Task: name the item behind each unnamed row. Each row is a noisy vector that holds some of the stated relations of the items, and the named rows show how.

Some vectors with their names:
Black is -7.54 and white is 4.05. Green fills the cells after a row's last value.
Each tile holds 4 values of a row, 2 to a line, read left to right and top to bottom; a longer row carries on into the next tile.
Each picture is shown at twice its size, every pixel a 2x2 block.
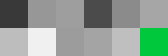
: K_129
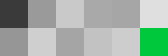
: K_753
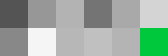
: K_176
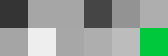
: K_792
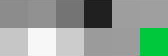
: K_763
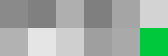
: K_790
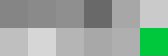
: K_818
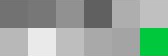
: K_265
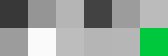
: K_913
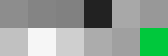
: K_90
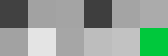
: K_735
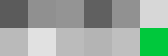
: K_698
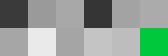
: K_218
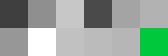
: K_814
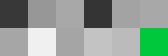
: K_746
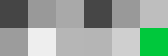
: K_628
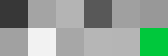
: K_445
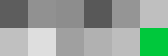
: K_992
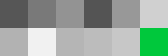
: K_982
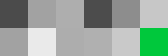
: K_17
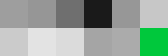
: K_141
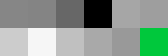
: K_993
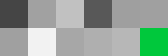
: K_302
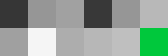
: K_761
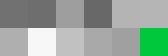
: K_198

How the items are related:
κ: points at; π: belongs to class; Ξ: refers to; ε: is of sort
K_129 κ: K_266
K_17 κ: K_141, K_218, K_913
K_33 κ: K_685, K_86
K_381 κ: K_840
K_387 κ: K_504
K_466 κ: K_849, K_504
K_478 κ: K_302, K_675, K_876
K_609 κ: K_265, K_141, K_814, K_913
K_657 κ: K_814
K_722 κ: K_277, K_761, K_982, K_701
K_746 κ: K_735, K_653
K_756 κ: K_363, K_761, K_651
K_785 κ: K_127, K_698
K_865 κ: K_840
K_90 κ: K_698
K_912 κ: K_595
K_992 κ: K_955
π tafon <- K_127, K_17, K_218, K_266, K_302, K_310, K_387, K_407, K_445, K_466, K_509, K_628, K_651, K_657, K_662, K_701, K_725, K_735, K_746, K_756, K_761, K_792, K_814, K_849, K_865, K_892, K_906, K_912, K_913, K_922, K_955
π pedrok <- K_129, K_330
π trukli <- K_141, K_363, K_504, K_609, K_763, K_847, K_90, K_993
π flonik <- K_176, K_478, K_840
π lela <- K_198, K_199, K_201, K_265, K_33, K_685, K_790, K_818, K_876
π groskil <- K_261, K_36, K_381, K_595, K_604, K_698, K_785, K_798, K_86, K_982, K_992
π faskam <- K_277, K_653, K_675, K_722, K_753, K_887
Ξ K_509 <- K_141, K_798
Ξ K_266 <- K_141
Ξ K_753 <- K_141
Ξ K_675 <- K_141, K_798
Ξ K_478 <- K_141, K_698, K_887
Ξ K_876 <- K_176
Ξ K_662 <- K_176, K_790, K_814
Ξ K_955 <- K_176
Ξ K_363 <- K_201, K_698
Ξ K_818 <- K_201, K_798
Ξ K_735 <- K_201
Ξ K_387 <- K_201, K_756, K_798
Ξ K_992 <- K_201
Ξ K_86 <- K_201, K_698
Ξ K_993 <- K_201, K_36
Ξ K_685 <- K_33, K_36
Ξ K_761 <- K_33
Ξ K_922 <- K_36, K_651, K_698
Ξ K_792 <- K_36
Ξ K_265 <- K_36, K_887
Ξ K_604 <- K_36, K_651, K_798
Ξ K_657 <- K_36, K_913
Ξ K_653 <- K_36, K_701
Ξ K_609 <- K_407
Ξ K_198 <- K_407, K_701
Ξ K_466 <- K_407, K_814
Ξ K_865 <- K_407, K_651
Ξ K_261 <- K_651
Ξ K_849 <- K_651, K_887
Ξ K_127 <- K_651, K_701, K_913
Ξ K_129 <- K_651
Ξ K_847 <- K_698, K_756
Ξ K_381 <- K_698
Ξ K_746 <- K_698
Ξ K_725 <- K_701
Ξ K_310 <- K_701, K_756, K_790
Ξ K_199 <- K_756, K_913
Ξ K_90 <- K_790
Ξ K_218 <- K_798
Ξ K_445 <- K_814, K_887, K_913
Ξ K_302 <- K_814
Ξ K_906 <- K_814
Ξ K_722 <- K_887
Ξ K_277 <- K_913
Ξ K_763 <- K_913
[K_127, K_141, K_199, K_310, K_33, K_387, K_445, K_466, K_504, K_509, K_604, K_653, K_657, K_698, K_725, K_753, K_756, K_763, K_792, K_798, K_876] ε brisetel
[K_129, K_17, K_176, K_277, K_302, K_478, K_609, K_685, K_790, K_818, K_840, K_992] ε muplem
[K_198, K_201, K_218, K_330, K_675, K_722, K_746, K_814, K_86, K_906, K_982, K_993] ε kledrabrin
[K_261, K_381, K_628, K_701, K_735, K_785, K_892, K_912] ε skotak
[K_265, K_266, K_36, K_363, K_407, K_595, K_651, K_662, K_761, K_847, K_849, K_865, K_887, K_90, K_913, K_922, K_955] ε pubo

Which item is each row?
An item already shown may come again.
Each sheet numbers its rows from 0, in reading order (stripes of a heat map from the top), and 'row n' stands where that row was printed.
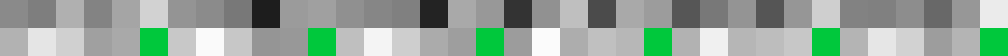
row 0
K_790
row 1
K_609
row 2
K_90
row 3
K_906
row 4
K_982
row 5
K_33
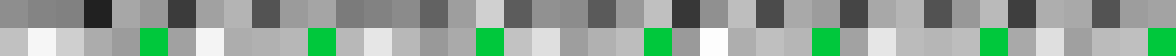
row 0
K_90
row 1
K_725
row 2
K_685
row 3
K_992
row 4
K_906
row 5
K_756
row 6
K_387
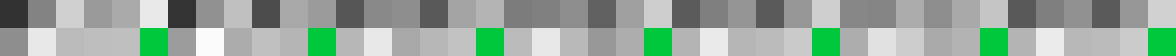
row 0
K_887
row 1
K_906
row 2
K_381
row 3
K_685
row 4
K_595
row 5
K_876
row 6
K_595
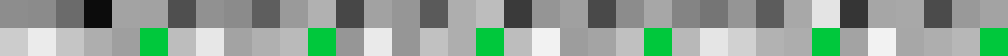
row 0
K_363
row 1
K_604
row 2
K_478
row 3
K_129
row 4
K_201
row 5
K_657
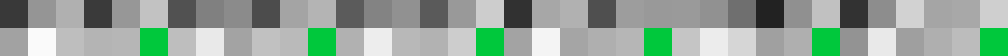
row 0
K_651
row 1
K_86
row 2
K_785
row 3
K_127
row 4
K_504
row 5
K_277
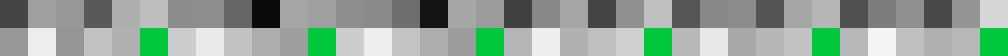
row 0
K_478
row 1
K_363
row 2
K_847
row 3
K_330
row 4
K_381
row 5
K_36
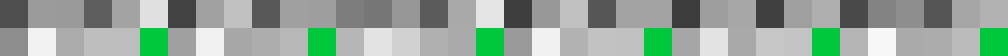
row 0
K_840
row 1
K_302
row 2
K_201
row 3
K_955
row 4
K_266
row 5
K_261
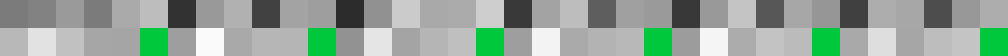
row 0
K_199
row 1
K_865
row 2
K_653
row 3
K_466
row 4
K_662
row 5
K_509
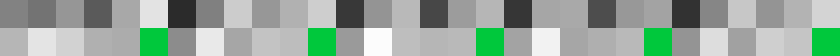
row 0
K_201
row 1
K_722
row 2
K_407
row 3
K_657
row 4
K_675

